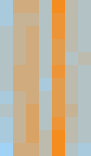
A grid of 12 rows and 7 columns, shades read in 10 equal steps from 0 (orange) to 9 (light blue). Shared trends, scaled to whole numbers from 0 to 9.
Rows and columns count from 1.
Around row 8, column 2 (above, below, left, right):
4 5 8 4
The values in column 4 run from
6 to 8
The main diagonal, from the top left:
8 5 4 7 2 6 7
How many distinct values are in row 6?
4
